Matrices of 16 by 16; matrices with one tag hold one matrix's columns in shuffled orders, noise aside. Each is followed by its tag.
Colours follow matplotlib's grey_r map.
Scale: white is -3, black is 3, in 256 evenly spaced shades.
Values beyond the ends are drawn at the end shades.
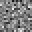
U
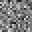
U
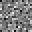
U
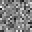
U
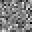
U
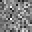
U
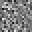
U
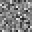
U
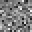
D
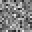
U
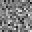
D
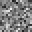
D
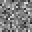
U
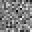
U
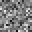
D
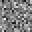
U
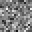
D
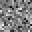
D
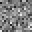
D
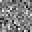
D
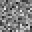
D
